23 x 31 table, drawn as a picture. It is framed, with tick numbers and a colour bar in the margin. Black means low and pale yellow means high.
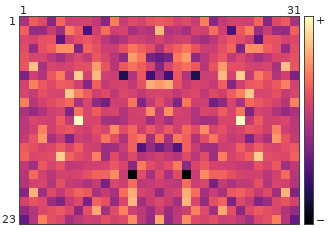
Slope: none. Histogram: heavy tails on both sides. Stripes: none. Seam: none. Average level on the scale: 60%. Mirror symmetry: left to right.
